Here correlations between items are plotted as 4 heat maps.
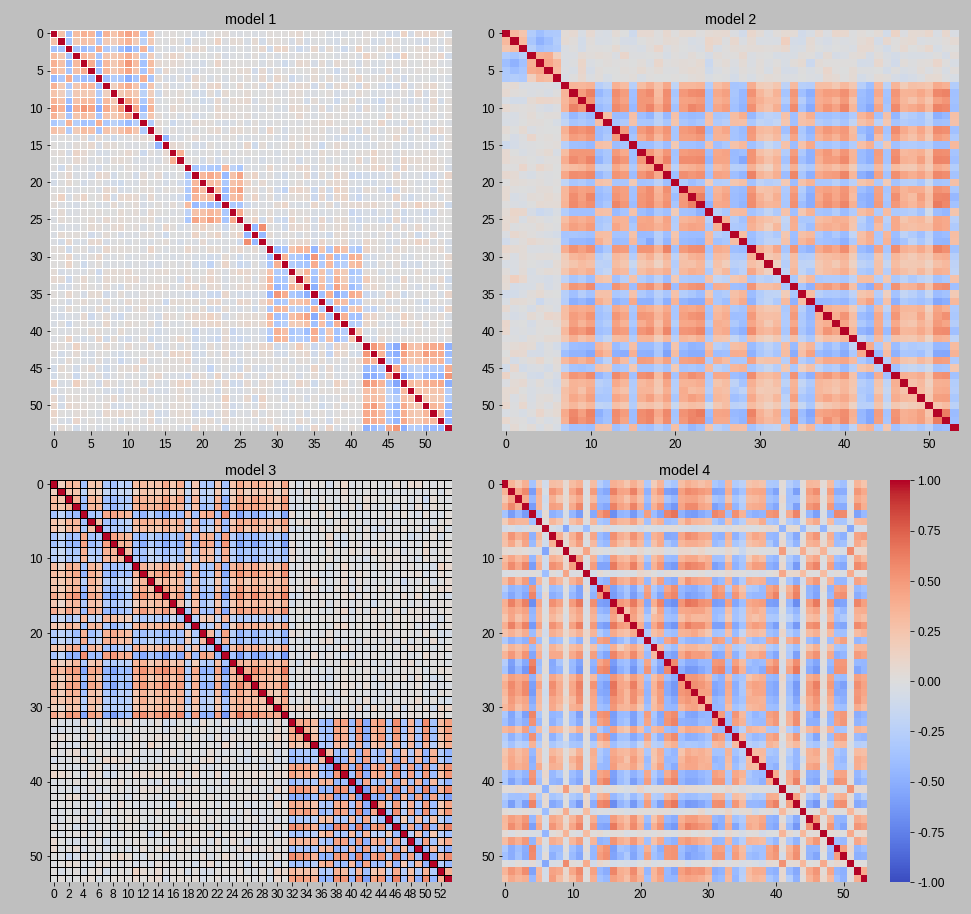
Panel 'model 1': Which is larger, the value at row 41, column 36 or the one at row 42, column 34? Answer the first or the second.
the second
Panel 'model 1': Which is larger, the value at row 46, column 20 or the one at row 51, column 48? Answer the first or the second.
the second
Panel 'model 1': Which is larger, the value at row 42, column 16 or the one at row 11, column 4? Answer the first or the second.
the second
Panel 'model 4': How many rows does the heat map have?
54
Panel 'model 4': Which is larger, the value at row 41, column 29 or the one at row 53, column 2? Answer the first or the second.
the second
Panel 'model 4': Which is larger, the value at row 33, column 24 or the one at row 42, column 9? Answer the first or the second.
the second
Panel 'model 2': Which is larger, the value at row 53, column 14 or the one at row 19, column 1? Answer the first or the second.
the second
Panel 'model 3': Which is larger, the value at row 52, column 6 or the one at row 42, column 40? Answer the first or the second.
the second
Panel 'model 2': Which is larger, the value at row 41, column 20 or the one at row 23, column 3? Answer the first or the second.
the second
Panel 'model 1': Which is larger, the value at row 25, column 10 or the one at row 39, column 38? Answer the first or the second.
the second
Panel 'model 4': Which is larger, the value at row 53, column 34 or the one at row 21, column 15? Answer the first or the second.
the second
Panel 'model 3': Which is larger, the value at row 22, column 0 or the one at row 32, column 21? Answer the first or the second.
the first
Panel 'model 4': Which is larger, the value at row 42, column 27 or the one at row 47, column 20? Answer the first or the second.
the second
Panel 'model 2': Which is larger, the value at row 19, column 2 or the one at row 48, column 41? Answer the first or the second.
the second
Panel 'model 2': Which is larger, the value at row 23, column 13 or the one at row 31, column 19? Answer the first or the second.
the first
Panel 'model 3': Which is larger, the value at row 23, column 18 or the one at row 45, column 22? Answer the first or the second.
the first
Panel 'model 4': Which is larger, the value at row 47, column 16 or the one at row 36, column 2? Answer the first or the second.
the second
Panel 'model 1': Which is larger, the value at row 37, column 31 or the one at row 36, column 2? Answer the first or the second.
the first
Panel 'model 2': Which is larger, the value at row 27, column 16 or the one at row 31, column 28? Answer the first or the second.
the second
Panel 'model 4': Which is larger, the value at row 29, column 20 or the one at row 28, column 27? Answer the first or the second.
the second
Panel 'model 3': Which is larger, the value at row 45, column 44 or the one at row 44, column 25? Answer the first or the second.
the second
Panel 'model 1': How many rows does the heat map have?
54
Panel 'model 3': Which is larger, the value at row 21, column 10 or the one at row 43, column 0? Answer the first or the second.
the first
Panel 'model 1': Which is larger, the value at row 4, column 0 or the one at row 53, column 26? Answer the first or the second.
the first
